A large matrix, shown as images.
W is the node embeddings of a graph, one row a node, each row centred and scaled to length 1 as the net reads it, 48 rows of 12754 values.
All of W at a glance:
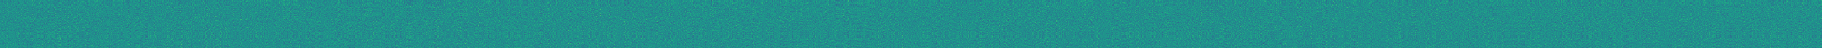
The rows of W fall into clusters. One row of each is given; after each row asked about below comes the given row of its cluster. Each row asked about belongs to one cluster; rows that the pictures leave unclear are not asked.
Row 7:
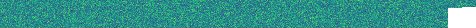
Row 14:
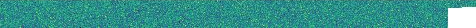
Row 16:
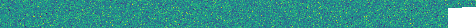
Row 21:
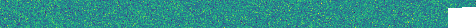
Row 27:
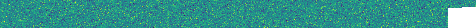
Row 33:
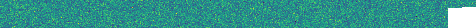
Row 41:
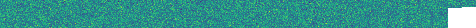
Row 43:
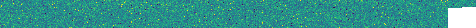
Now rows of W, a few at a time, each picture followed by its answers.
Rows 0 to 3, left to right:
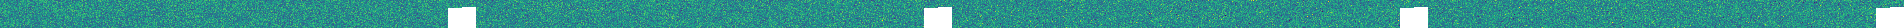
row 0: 14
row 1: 27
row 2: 16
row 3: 16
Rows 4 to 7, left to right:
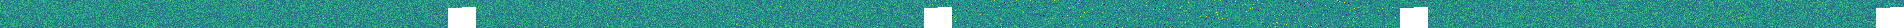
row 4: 14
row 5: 14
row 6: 41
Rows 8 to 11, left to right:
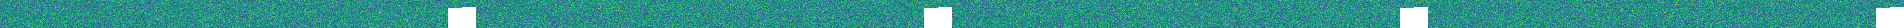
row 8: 16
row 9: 43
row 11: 7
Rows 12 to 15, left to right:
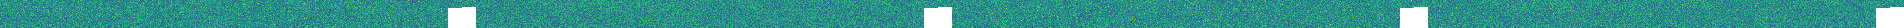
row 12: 21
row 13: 43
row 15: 43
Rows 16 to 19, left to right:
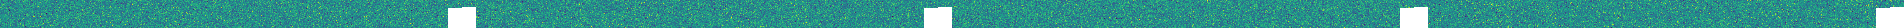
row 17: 33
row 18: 14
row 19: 27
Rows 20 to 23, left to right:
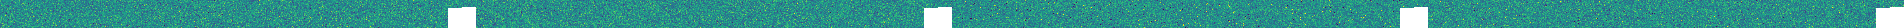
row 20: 16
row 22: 43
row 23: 41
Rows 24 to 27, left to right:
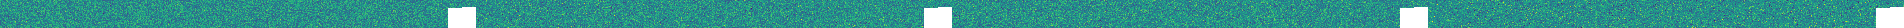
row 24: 21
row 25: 16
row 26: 33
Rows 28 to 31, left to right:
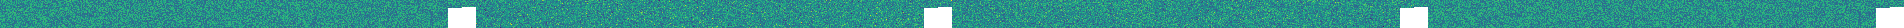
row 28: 41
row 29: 16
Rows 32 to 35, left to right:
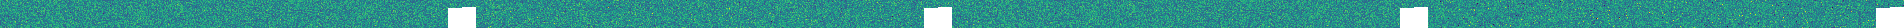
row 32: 21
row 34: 21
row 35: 41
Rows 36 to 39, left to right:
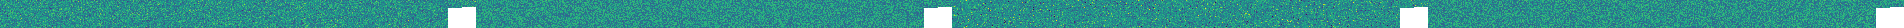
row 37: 41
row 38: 33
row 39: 16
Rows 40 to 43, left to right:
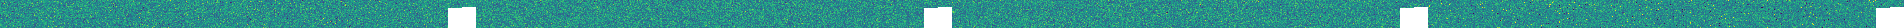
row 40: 14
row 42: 7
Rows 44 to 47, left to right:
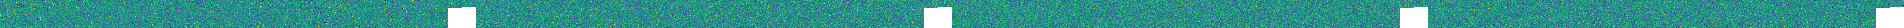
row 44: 41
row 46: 14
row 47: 41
